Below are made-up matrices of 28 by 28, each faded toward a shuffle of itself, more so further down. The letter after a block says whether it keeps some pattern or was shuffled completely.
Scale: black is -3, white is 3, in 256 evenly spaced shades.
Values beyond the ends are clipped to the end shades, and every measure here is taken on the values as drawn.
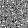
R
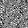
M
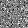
R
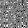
M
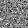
R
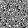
M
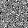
R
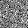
R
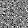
M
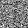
R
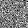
R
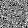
R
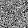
R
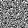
R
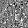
M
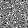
R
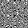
M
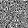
M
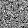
R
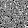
R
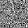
M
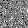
R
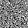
R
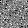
R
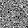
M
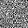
M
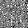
M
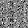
M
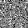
M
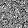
R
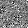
R
